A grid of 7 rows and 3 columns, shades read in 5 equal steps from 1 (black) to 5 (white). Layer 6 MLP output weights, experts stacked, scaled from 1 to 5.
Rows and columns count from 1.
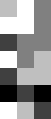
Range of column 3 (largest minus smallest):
3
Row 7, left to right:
5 4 2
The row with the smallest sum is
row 6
